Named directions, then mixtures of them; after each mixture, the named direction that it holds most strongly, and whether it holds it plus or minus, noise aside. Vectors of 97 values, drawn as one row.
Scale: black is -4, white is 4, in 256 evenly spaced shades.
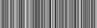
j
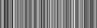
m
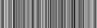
m, minus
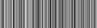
m, minus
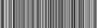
m, minus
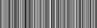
j, minus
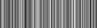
j, minus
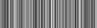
j, plus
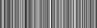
j, minus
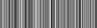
j, minus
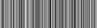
j, plus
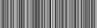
j, plus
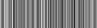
m, minus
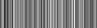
m, plus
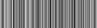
m, minus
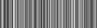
m, plus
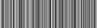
j, plus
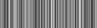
j, plus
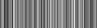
m, plus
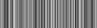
m, plus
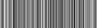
m, minus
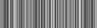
j, plus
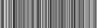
m, minus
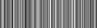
m, plus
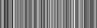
m, plus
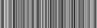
m, minus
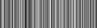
j, minus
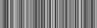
j, plus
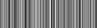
j, minus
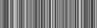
j, plus
